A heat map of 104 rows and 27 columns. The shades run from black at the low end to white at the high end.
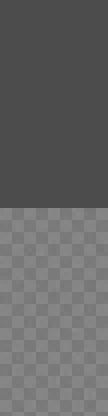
The table splits into 2 rows of 1 panel. Panel 1,1: low, flat. Panel 2,1: middling, checkered, faint in contrast.
